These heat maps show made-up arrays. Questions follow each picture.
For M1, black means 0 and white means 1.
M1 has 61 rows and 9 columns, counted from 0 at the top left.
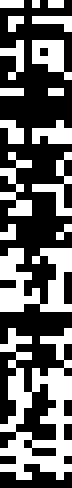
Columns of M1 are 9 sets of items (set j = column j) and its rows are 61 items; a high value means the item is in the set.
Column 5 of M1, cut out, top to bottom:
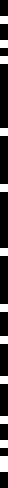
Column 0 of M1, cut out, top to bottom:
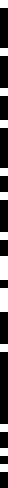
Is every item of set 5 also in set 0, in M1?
no
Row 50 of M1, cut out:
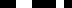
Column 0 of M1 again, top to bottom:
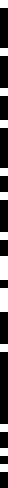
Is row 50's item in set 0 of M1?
no
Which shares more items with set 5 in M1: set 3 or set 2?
set 2
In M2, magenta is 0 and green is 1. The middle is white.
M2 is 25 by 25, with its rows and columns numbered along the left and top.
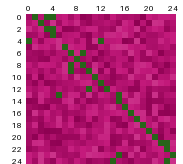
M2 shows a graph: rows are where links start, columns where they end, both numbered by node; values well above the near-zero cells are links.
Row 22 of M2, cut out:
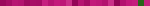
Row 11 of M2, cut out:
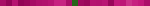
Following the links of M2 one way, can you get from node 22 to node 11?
no
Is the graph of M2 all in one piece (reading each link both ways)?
yes
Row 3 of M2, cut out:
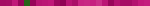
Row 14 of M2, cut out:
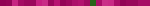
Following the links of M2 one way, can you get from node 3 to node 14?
yes
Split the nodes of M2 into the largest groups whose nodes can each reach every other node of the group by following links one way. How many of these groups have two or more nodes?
3
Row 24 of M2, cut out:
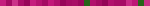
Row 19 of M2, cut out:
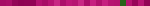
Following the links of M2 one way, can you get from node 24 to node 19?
yes
